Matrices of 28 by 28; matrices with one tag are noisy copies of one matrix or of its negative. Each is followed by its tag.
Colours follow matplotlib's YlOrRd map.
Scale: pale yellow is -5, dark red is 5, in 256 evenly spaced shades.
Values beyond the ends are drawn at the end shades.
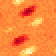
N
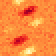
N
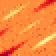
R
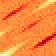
R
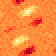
N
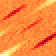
R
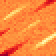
R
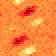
N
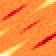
R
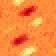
N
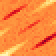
R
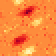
N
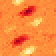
N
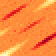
R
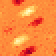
N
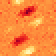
N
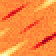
R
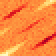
R
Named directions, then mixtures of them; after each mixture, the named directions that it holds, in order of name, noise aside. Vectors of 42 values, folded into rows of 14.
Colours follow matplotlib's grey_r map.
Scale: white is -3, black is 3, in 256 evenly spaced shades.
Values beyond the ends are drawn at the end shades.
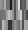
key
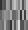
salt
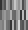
salt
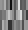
key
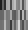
salt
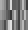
key, salt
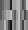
key, salt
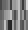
key, salt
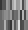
salt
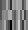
key, salt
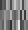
salt
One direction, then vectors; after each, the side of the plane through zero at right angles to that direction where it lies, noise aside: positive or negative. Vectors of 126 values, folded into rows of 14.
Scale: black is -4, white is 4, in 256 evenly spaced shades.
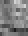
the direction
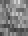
positive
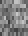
positive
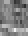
negative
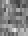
negative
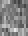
negative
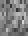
positive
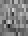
positive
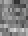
negative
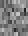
positive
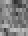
negative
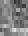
negative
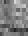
positive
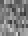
negative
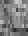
positive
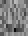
positive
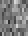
positive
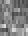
negative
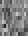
positive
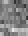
negative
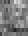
positive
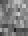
positive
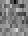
negative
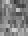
negative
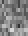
negative
